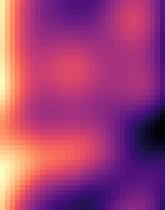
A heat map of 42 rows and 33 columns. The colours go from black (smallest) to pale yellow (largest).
On average the colour sits 50% of the way up the scale. The ninth with the highest average is the bottom left. There is an overall slope up to the left. There are no lone odd cells.
